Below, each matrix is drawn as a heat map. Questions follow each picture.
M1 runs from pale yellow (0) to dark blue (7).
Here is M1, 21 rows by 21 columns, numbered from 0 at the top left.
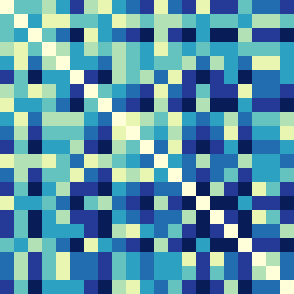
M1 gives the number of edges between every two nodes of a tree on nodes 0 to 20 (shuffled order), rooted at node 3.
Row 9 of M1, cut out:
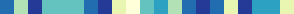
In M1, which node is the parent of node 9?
8
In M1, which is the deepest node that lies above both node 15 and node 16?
1
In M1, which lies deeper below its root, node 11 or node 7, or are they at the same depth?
node 7
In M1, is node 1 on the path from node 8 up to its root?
yes
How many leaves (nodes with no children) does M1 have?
11
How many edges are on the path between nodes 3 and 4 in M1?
2
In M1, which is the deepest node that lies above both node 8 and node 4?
1
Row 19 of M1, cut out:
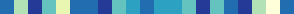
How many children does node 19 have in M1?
0
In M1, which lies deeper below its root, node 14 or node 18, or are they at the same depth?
the same depth
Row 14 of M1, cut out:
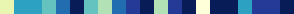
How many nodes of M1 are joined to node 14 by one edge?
1
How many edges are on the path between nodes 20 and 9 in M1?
1
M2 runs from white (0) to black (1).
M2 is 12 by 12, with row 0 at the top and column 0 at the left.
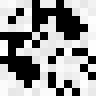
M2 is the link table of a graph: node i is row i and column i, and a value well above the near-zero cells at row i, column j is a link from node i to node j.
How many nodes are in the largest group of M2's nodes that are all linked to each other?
4
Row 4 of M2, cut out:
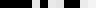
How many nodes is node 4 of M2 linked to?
7
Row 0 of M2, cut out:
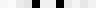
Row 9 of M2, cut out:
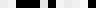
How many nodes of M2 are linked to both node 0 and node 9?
1
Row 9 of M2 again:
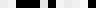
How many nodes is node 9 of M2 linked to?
5
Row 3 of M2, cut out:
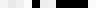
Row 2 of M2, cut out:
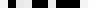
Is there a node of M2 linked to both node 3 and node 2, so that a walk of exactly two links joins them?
yes
